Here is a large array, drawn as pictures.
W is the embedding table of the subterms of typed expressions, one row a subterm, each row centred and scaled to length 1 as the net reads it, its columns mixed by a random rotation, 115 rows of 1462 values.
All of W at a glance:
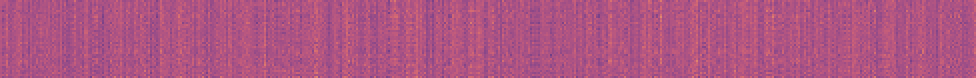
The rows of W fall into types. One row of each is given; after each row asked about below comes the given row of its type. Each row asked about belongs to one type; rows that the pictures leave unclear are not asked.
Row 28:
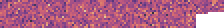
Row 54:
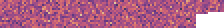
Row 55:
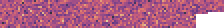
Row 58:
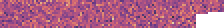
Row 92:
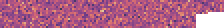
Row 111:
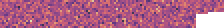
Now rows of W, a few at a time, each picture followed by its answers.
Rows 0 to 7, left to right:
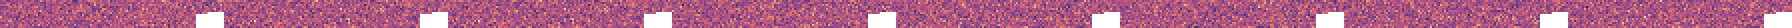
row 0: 92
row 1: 111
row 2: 111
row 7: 111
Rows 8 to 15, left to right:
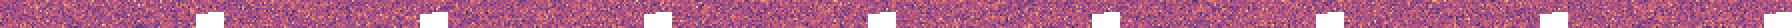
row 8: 58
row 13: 92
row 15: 28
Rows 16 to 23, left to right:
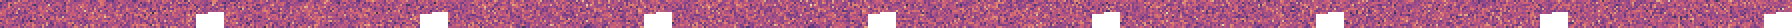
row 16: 28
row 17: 28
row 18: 58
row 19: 58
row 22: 55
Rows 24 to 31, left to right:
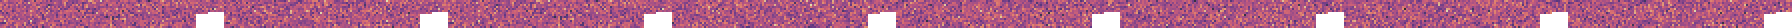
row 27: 58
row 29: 92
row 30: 92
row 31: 28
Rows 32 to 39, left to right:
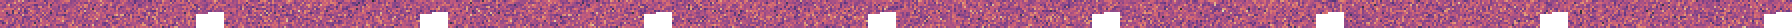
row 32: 55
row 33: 55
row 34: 55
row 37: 92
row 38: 92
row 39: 55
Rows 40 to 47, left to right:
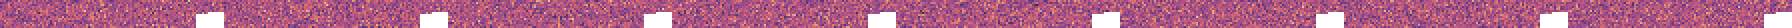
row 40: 28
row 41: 28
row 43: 55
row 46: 58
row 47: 54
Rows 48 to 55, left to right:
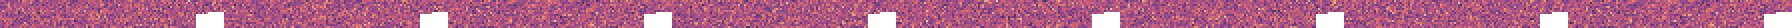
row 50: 55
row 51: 92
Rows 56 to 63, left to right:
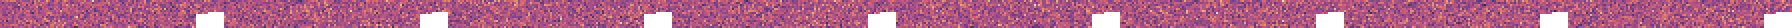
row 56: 111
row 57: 28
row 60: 58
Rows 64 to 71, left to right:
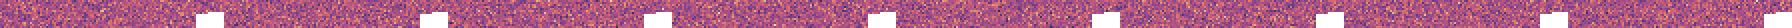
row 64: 92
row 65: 54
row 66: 55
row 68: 58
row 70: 54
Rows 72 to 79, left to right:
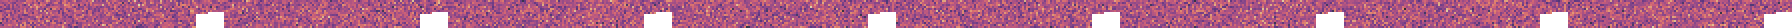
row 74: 92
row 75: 92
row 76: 58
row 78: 92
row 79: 28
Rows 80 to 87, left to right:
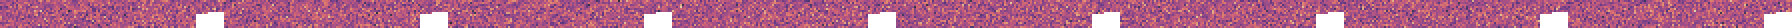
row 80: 92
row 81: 28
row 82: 55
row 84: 92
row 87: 28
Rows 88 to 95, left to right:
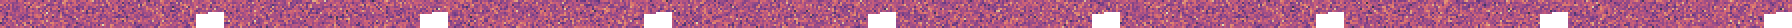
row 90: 111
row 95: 92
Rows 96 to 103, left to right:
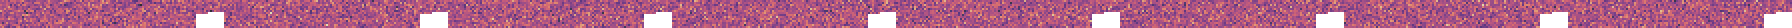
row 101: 54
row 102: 58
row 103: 54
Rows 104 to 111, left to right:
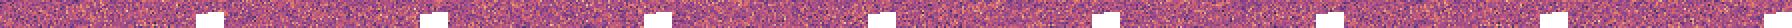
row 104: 28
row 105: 58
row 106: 58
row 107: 58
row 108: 28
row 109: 58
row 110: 28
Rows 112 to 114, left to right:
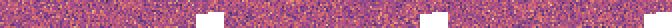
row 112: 54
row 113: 58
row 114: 28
